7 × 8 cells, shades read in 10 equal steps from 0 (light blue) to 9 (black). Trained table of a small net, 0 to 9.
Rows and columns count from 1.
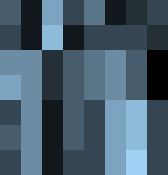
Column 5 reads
4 6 4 4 6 6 6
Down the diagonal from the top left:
5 8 7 5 6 2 0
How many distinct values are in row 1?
6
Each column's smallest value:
2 3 1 5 4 2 0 6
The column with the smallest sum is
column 7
